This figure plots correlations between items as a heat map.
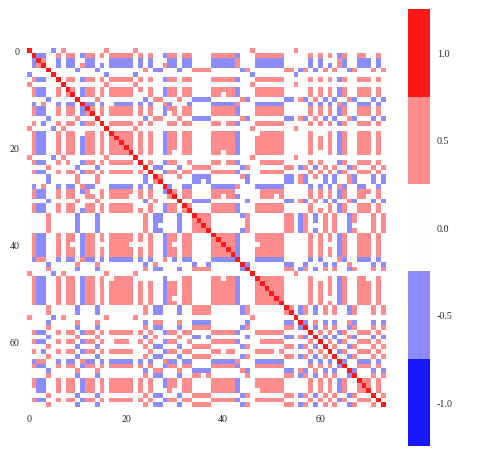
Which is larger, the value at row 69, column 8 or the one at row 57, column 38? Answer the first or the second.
the first
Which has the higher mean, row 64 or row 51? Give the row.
51
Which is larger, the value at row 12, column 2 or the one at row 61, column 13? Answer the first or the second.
the second
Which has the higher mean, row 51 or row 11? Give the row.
51
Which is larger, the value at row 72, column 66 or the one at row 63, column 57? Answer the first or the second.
the second
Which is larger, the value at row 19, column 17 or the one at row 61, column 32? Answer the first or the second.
the first
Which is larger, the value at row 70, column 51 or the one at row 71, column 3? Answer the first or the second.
the first
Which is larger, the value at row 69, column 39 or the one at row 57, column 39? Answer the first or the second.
the first
